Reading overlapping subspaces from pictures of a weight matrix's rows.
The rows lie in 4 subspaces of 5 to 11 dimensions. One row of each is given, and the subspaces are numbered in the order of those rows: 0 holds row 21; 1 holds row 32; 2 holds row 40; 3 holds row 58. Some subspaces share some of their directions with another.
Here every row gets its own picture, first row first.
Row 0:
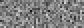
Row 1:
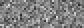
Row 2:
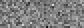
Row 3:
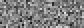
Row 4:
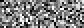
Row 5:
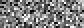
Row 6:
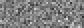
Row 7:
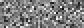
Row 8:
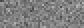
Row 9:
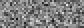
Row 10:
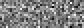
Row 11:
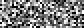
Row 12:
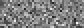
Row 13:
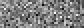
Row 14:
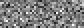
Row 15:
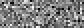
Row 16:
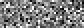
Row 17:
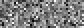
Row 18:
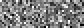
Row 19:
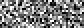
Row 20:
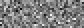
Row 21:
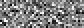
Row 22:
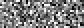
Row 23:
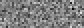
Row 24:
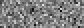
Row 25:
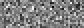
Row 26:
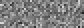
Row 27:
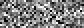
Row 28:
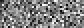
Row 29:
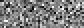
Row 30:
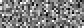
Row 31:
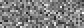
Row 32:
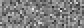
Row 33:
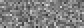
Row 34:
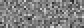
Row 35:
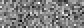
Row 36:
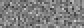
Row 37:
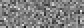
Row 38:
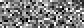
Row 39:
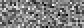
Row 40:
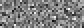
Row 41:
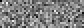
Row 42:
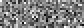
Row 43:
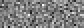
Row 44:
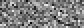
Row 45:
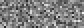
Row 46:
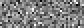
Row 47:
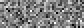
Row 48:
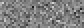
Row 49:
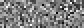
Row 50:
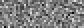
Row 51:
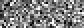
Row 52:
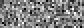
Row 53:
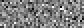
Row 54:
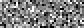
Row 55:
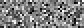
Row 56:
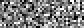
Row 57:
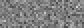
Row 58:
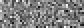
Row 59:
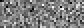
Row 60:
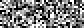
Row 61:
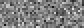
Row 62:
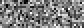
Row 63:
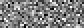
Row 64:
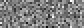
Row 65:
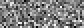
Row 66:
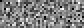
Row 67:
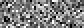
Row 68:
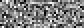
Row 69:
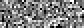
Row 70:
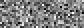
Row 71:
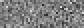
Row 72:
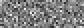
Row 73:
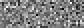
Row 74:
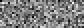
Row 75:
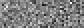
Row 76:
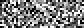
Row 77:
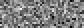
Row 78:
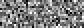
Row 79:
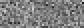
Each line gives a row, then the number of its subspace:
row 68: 2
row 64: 2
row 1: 3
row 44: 2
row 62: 2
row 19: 3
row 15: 2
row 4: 1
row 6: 2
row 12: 1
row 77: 2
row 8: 0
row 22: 3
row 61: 1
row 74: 3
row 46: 1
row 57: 2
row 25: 1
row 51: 3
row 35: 3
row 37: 2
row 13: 3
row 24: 1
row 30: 2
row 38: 1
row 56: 2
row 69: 2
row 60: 2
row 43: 3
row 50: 3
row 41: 3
